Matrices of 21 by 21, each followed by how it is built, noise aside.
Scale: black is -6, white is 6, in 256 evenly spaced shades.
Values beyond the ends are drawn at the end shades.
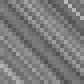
Toeplitz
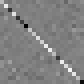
diagonal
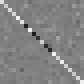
diagonal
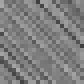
Toeplitz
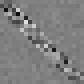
banded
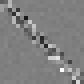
banded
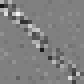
banded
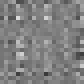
low rank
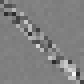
banded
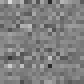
low rank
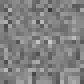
low rank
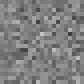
low rank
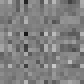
low rank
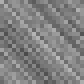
Toeplitz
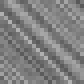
Toeplitz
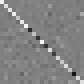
diagonal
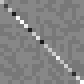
diagonal
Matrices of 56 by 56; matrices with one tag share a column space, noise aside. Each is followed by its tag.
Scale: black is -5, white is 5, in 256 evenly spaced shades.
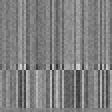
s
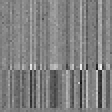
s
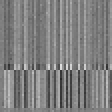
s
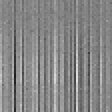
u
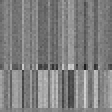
s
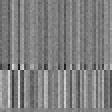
s
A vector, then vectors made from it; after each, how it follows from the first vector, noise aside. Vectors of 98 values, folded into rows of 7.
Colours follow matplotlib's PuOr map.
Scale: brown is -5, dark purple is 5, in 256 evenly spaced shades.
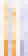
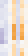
wrapped around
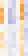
wrapped around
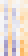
negated
